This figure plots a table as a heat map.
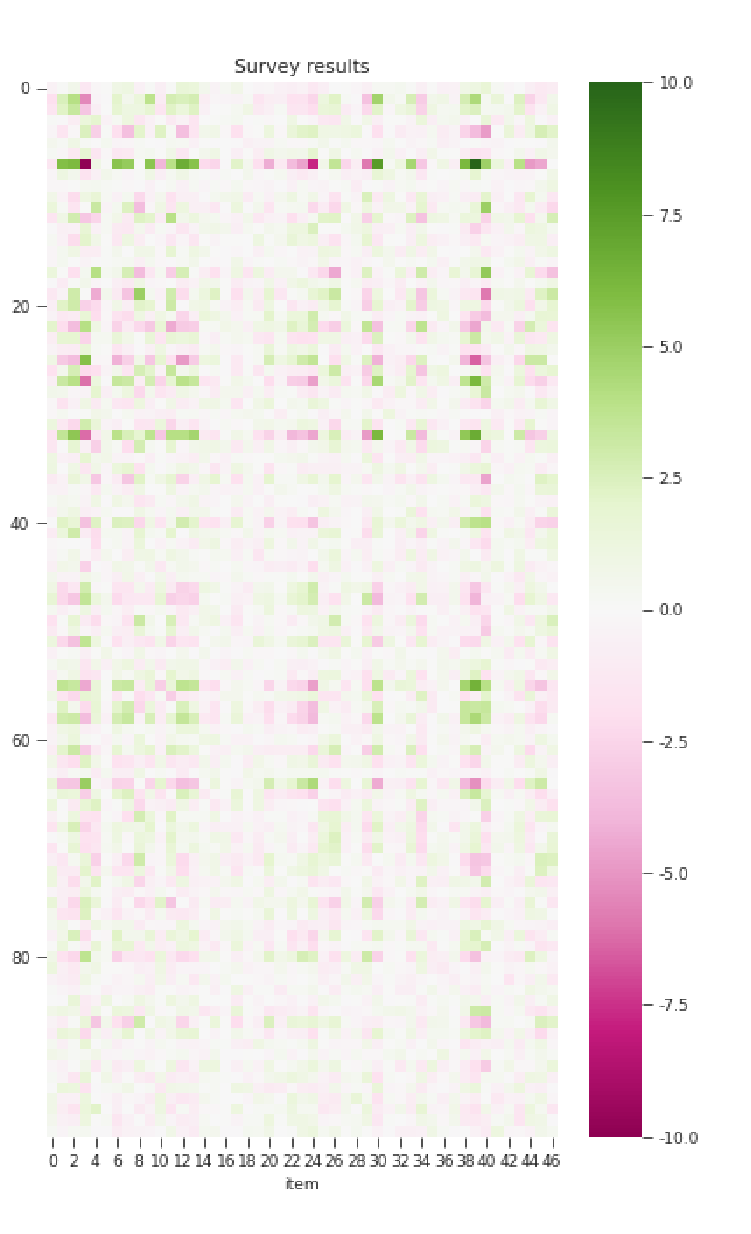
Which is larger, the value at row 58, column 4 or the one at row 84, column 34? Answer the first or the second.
the first
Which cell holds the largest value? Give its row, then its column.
7, 39
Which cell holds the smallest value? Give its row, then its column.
7, 3
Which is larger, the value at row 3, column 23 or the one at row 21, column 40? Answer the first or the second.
the first
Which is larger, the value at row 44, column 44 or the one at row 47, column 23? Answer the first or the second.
the second
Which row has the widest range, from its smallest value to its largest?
7
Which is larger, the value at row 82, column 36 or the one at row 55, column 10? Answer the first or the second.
the first
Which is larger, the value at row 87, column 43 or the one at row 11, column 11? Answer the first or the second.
the first
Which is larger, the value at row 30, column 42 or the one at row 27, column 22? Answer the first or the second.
the first
